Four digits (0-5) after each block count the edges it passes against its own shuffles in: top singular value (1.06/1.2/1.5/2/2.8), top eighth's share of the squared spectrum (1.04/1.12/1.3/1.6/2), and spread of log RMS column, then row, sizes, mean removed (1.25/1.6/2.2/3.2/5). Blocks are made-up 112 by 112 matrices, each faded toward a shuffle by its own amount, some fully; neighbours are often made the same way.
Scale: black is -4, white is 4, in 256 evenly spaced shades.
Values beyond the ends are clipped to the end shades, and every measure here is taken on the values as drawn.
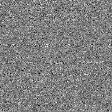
1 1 0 3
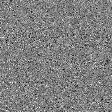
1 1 0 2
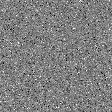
0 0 0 0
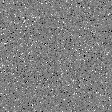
1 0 0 0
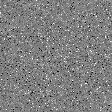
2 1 0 1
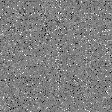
3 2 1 1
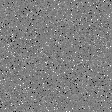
0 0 0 0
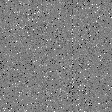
3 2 0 0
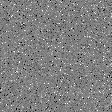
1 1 0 0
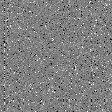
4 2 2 0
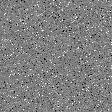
0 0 0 0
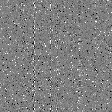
4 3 2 0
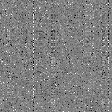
4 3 2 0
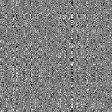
5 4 3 2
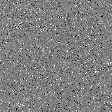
0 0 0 0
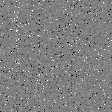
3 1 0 0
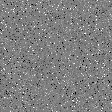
1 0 0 0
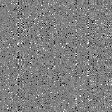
4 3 3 2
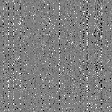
5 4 3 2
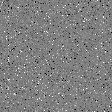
2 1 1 0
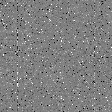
3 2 1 0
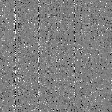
4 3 2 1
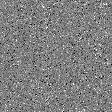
0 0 1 0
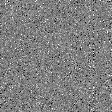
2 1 2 0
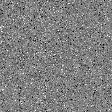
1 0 1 0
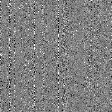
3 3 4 0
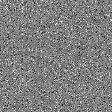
0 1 2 0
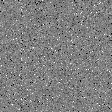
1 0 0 0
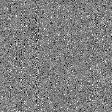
1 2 3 0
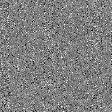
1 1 3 0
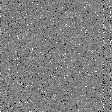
2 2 2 0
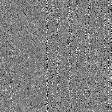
2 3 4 0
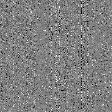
2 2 3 0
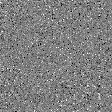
3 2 1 0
